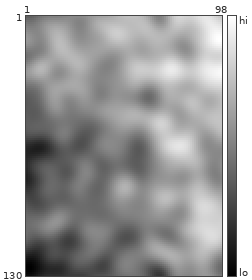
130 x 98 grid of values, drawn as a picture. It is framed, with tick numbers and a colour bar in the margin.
Grain: smooth. Ninth with the highest average: top right. Ninth with the lowest average: bottom left. Slope: up to the top right.
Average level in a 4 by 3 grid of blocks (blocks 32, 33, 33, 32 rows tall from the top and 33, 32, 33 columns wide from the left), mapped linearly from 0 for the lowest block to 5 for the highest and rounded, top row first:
345 | 134 | 024 | 013
